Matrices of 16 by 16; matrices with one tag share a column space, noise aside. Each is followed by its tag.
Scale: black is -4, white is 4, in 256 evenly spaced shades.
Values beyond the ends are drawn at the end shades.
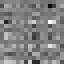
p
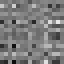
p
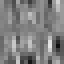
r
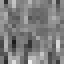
r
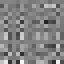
p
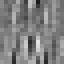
r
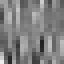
r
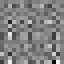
p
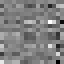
p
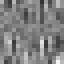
r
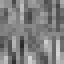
r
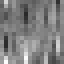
r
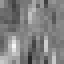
r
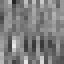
r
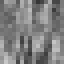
r
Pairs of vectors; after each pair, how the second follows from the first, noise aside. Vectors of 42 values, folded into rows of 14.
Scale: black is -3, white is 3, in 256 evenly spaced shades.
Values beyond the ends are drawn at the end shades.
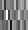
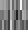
shuffled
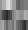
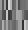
sign-scrambled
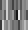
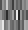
sign-scrambled
